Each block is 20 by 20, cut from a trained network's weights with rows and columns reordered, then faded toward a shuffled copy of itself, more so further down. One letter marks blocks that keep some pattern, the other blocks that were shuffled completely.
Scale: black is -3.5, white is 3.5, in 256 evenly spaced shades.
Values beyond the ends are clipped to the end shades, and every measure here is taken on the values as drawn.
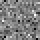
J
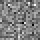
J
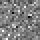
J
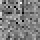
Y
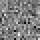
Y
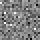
J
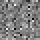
Y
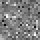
J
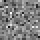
J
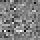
Y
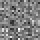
Y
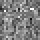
Y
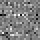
Y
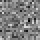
Y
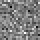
J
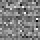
Y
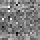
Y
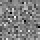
J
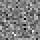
J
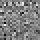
Y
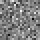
J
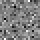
Y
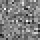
J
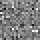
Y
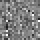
Y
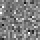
J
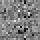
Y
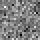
J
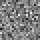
J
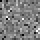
J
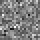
J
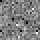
J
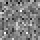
J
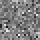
J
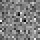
Y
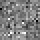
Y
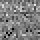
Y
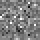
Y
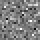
J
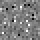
J
